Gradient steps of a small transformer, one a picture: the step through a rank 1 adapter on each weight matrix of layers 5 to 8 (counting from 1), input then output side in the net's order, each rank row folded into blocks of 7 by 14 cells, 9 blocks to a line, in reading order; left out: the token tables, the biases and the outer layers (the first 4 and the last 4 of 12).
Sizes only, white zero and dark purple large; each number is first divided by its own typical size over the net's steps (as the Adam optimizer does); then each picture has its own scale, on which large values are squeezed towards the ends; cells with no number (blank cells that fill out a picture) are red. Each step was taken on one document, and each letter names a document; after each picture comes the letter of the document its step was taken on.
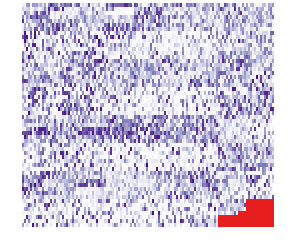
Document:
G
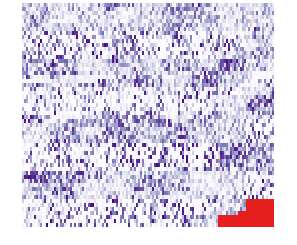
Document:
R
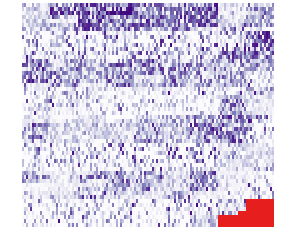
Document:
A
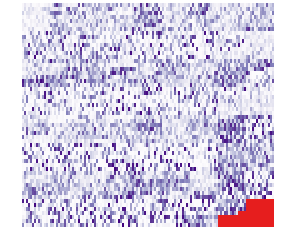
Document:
R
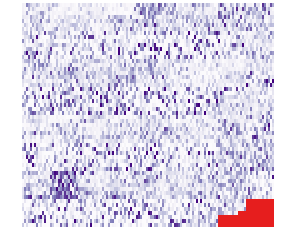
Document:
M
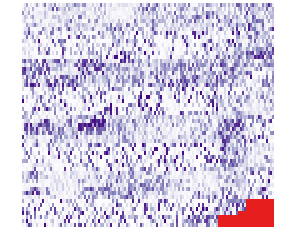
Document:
R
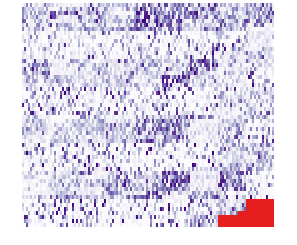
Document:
M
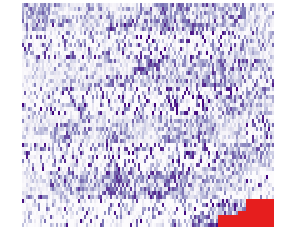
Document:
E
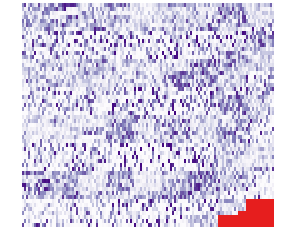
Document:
G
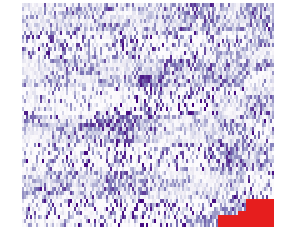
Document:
R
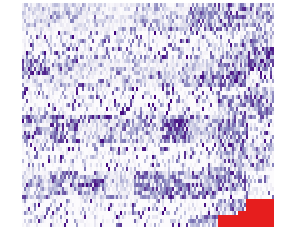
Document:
E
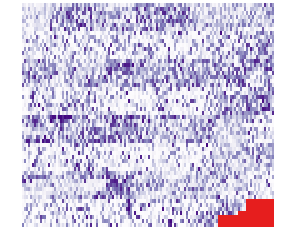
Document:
G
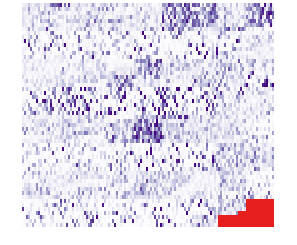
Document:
M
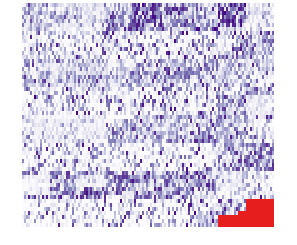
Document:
A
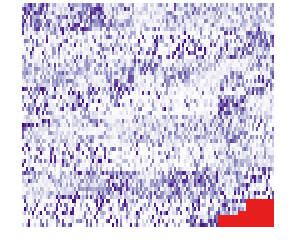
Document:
G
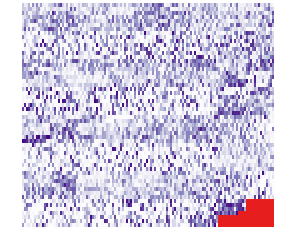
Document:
G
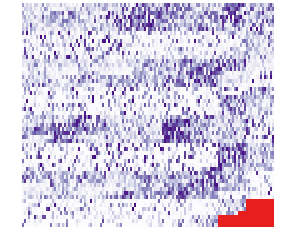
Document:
E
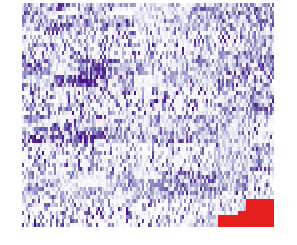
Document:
G
